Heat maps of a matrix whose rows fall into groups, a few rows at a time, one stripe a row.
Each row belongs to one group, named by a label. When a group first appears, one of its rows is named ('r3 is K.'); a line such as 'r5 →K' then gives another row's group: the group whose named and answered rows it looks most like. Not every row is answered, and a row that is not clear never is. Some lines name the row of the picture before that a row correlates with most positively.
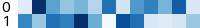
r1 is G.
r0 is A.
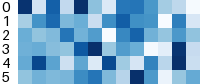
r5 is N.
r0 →G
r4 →A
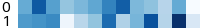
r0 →A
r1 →A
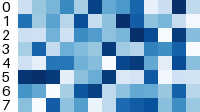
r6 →N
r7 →G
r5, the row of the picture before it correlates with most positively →1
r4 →G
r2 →N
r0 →N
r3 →A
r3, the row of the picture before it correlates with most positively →1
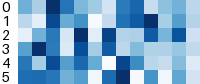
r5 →A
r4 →G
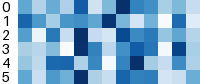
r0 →G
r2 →G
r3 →N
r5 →G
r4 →G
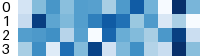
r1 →A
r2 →A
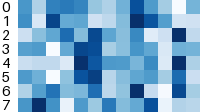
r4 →N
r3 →N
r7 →A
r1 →G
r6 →N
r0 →G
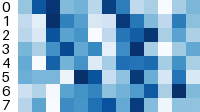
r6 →N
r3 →G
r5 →N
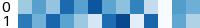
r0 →N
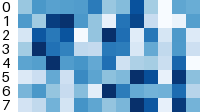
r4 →A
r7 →N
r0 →N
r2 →A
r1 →G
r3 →A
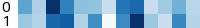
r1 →G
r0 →G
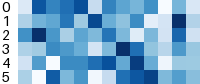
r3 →G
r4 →N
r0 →A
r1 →N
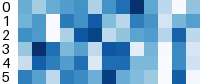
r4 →A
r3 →A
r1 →N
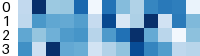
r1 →A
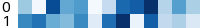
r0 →G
